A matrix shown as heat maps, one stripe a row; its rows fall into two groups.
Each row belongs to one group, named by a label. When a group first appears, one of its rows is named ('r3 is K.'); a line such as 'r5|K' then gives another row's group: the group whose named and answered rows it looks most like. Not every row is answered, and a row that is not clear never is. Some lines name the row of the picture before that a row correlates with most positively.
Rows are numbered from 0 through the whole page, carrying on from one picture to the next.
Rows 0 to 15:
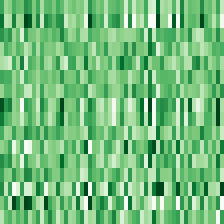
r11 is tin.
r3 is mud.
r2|tin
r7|tin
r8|tin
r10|mud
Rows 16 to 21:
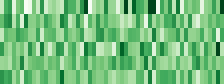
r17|tin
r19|tin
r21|tin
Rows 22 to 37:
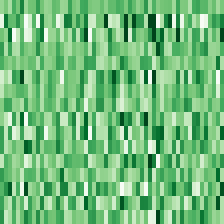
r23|mud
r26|tin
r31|mud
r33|mud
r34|tin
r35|tin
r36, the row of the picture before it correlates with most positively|19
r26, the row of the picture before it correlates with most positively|19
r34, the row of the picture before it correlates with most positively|21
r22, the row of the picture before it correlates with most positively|20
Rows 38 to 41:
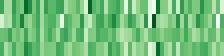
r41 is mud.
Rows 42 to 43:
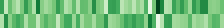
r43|mud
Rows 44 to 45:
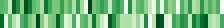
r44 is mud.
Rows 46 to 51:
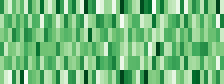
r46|tin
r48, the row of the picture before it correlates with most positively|44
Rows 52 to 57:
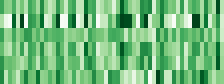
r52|tin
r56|tin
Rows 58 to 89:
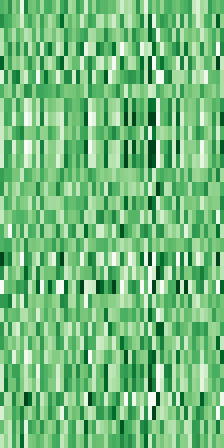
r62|tin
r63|mud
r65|mud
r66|mud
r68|mud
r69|mud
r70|tin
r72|mud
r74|tin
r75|tin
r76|tin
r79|tin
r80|mud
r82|tin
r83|mud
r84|mud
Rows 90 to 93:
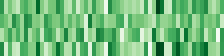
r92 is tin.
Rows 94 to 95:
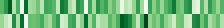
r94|tin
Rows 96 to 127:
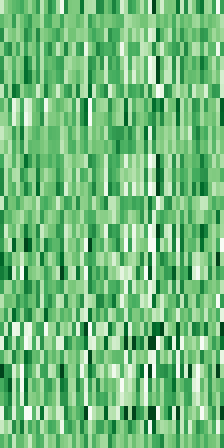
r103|mud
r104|mud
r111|tin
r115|tin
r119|mud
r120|mud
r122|tin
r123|tin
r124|tin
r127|mud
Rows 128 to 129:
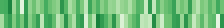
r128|tin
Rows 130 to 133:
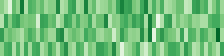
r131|mud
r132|tin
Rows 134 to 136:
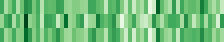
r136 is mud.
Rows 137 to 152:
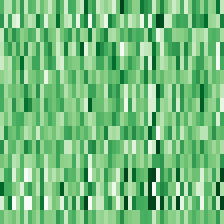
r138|mud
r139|mud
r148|mud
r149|mud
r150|tin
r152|tin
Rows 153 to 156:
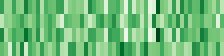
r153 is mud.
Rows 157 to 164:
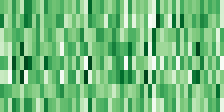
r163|tin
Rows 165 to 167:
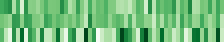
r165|tin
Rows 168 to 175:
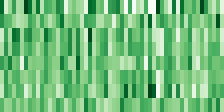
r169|tin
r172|tin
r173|mud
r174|mud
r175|tin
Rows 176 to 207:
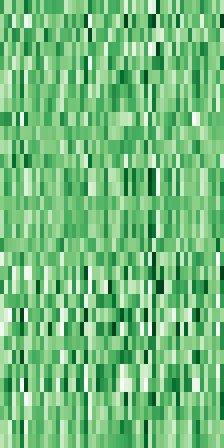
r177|mud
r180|mud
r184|tin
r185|mud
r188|mud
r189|mud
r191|mud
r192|mud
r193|tin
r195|mud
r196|mud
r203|tin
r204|mud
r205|mud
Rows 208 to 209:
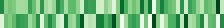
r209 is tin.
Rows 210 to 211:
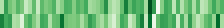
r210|mud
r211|tin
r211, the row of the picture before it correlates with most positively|208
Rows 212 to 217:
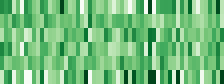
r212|tin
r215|tin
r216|tin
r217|mud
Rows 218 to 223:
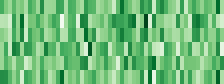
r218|tin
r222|mud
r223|tin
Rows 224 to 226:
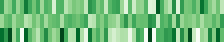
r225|mud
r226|tin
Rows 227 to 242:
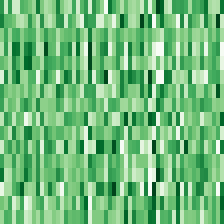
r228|tin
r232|mud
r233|tin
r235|mud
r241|mud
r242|mud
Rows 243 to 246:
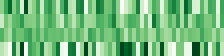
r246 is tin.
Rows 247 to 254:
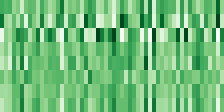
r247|tin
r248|tin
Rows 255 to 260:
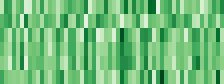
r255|mud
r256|tin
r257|tin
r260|tin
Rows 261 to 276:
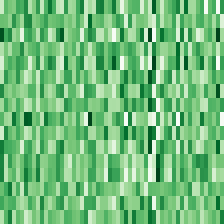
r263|tin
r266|mud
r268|mud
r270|mud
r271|tin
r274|tin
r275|tin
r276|mud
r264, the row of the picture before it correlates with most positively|259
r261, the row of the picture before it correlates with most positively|256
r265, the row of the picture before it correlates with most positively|256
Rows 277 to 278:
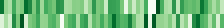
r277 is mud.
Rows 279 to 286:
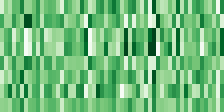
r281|mud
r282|mud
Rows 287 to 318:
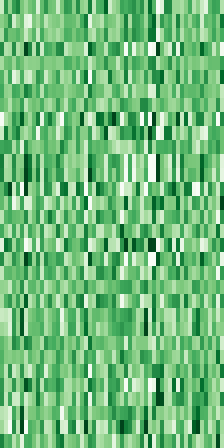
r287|mud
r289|mud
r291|mud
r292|mud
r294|tin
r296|mud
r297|tin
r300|tin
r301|mud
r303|tin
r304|mud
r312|tin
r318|tin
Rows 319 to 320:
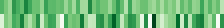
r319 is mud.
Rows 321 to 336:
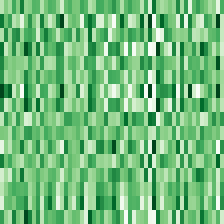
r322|tin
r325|tin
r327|tin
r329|mud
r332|tin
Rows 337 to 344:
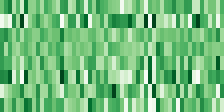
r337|tin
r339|tin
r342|tin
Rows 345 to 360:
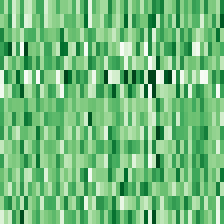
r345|mud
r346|mud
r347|tin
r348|tin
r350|mud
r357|mud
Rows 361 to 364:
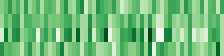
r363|mud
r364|tin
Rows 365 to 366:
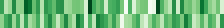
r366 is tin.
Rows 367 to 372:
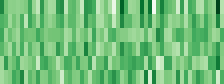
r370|tin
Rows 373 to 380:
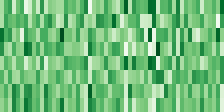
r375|tin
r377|mud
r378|mud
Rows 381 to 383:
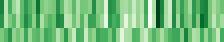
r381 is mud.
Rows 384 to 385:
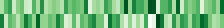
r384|mud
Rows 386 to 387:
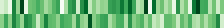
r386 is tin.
